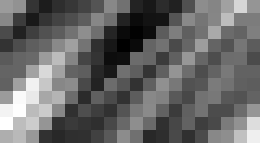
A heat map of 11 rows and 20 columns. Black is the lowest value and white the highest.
Mirror symmetry: none. Calmest part: middle right. Ninth with the lowest average: top middle. Grain: diagonal, up to the right.
